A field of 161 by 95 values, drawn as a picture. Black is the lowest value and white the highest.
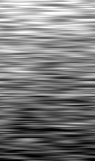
Streaks run across, left to right. Values rise toward the top. Overall the values sit about 50% of the way up the scale.
